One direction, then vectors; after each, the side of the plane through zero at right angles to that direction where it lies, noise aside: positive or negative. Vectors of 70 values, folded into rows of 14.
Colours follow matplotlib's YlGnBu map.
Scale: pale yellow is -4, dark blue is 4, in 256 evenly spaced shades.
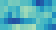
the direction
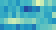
negative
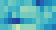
positive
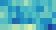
positive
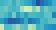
positive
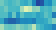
positive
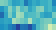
negative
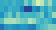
negative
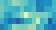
positive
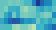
positive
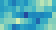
negative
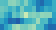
positive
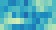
negative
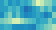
negative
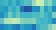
negative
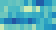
positive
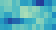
positive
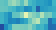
positive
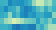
negative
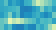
negative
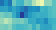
negative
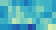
negative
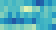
positive
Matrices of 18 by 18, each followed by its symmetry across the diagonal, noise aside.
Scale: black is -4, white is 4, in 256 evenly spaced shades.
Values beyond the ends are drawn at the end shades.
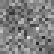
symmetric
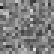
neither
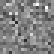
neither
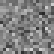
neither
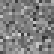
antisymmetric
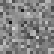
symmetric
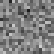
neither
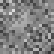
symmetric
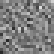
antisymmetric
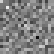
symmetric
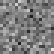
neither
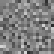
antisymmetric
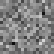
symmetric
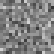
neither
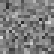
neither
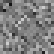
symmetric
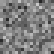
symmetric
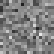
neither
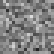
neither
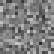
antisymmetric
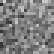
antisymmetric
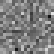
symmetric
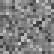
antisymmetric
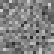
symmetric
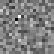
antisymmetric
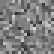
antisymmetric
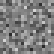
antisymmetric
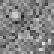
symmetric
